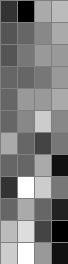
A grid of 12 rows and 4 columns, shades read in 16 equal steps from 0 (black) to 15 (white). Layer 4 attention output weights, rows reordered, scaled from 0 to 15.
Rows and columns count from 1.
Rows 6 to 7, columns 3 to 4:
12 8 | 4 7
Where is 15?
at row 9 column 2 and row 12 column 2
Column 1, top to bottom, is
3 5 5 6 6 6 10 6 3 6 11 12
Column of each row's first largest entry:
4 4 3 4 4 3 1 3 2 2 2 2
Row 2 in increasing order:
5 6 8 10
